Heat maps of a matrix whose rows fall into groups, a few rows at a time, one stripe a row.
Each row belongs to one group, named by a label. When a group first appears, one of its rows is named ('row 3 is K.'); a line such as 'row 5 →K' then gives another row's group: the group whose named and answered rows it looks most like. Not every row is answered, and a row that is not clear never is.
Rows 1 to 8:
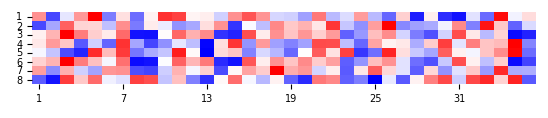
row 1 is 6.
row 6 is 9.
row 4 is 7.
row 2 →9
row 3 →9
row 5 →7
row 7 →9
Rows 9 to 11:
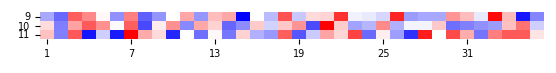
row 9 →9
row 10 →6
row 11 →7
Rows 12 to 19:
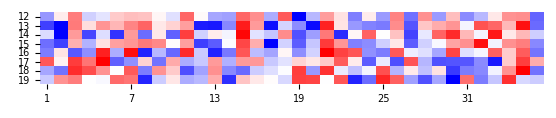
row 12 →7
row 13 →7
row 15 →7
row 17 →6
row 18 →6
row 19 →9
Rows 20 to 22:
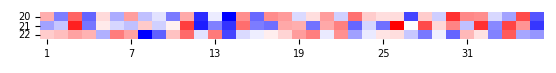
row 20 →7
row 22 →9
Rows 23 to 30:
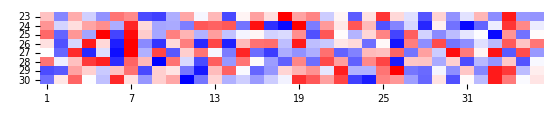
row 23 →9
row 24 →6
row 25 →6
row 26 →6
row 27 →7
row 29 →9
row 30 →9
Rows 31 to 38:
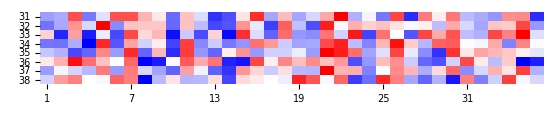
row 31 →7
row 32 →7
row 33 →7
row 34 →7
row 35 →7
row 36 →9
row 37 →7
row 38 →9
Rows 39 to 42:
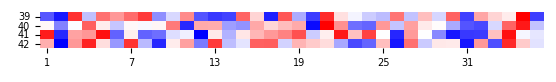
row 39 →7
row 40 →6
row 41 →6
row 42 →6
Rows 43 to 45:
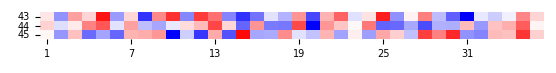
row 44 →6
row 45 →7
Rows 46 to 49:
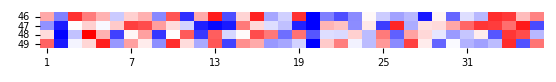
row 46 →6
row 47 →7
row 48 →6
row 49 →6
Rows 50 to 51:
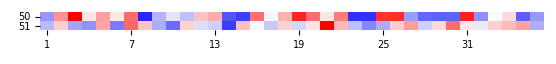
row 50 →9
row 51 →7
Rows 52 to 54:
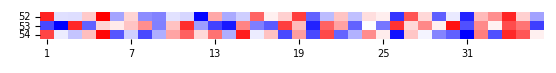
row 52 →6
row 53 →7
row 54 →6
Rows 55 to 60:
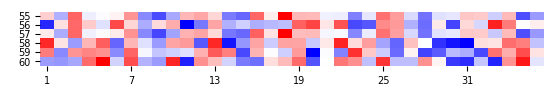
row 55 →9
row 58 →6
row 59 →6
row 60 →6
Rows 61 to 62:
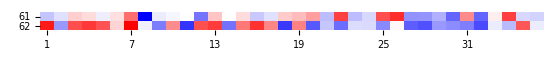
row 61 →9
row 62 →6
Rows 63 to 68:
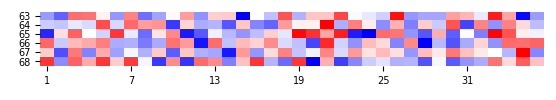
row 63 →9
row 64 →7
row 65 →9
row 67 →7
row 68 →6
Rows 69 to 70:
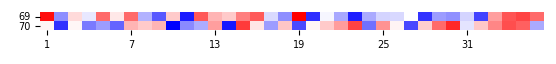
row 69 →6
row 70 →7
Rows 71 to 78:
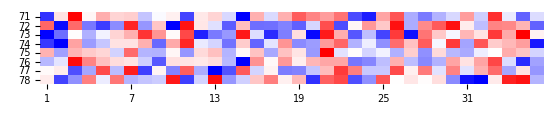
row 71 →9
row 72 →7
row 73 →7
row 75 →6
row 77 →7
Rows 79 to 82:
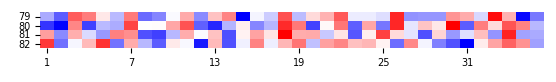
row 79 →9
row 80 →7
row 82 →6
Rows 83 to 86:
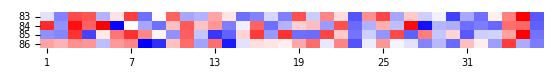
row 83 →6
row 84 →6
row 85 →7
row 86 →9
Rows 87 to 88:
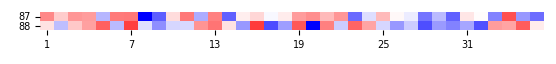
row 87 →9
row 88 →6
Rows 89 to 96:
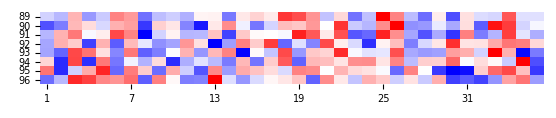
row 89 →9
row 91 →9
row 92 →7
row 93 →9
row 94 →7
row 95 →6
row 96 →6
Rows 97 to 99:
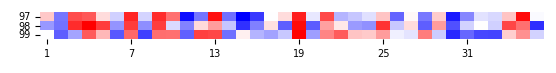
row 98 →6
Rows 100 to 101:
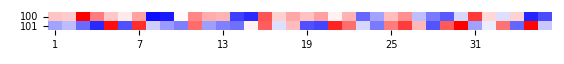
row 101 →7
